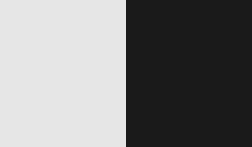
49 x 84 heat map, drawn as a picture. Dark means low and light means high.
It is made of 1 by 2 panels. Panel 1,1: very high, flat. Panel 1,2: very low, flat.
